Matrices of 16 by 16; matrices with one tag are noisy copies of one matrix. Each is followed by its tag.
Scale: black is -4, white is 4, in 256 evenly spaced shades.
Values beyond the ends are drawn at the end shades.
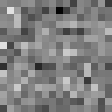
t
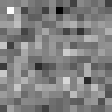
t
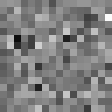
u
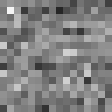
t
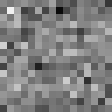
t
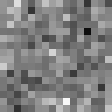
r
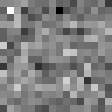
t
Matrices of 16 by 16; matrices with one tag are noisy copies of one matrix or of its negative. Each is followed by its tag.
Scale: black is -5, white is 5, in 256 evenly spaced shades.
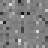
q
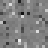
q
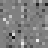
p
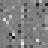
p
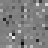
p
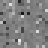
q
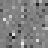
p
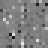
p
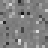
q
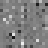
p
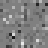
p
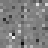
p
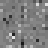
p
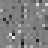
p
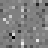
p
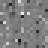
q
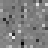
p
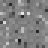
q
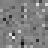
p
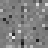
p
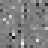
p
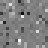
q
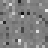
q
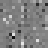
p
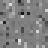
q
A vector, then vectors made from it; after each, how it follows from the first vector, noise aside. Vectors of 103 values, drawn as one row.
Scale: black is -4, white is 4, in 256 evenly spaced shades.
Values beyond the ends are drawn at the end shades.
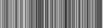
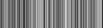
negated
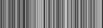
negated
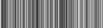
reversed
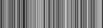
negated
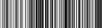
scaled up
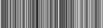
reversed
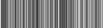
reversed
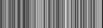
negated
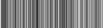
reversed
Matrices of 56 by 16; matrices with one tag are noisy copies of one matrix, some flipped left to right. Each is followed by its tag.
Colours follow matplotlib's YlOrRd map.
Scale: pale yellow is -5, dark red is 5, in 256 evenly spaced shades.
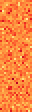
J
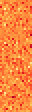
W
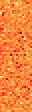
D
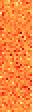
D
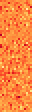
W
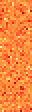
J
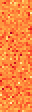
D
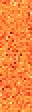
D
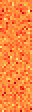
J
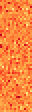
W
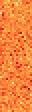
D
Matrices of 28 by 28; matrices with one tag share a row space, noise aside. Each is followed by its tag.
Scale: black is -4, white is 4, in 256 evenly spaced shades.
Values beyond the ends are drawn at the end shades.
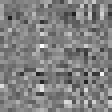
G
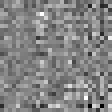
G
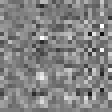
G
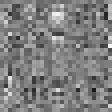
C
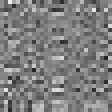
C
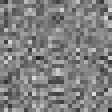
C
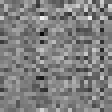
G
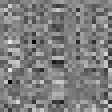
C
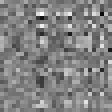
G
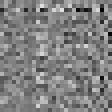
G
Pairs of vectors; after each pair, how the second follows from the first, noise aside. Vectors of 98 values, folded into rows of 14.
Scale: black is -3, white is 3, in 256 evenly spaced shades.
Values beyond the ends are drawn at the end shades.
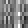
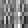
copied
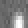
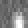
copied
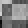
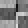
wrapped around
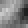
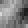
copied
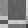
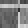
wrapped around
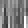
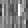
wrapped around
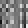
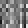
copied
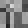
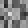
wrapped around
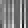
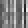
wrapped around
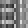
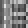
wrapped around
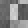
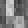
wrapped around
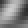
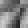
wrapped around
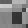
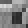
copied
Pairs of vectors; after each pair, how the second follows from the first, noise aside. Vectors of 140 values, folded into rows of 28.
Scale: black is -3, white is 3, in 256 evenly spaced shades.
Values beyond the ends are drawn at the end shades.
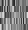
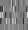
partly zeroed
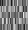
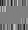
partly zeroed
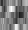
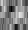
negated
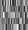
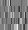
partly zeroed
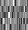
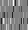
partly zeroed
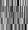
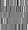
partly zeroed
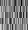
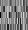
shuffled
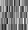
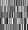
shuffled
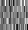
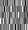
shuffled
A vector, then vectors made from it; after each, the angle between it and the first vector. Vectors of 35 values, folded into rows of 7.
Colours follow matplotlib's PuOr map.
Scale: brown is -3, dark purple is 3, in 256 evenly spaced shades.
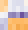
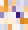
partly aligned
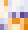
nearly parallel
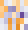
partly aligned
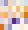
partly opposed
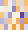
partly aligned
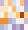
partly opposed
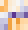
nearly parallel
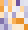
partly aligned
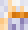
nearly opposite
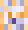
partly opposed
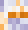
nearly opposite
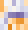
nearly parallel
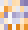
partly aligned
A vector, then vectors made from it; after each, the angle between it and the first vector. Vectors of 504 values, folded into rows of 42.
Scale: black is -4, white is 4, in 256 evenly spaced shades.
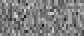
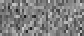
partly aligned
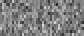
partly opposed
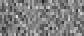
partly aligned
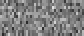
partly opposed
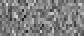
nearly parallel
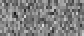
nearly opposite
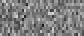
nearly parallel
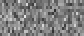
nearly opposite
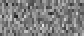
nearly opposite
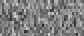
nearly parallel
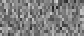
partly aligned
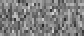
nearly parallel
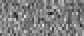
nearly opposite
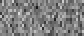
partly opposed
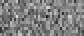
partly aligned
